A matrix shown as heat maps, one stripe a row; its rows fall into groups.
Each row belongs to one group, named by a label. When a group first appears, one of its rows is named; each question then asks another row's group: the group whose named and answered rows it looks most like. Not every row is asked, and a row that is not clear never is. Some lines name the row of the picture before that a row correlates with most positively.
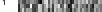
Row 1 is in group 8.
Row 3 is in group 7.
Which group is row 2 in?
7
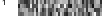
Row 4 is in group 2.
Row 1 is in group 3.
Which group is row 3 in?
2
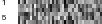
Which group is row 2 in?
2
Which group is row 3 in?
2
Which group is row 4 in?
3
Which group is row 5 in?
7
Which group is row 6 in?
8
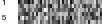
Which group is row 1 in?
8
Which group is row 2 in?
2
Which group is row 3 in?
8
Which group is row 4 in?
3
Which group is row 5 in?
7
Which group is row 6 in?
8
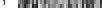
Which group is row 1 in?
3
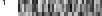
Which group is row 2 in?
7
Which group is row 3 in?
7
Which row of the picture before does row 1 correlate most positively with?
2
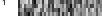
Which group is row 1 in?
7
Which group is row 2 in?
7
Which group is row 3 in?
8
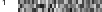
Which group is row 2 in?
2
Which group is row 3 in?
7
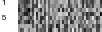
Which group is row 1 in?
3
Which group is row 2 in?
3
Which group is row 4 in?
3
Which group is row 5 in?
2
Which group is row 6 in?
8
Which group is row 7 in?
2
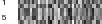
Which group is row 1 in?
3
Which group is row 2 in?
2
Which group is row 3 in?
7
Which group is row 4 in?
7
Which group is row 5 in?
7
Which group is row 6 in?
2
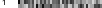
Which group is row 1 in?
8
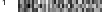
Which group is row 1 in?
3
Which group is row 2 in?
8
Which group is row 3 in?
3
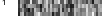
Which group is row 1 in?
7
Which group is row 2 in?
8
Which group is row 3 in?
8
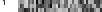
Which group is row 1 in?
2
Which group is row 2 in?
2
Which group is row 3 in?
3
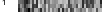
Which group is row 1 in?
3
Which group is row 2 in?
3
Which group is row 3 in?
8
